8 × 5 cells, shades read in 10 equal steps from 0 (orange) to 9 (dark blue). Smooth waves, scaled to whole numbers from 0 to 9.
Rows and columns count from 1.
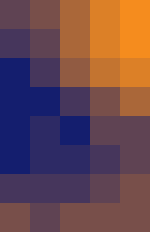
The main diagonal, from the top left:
6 6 4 5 6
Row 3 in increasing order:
1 2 4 7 9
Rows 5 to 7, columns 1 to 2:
9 8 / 9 8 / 7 7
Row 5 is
9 8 9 6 6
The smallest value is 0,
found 2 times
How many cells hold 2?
1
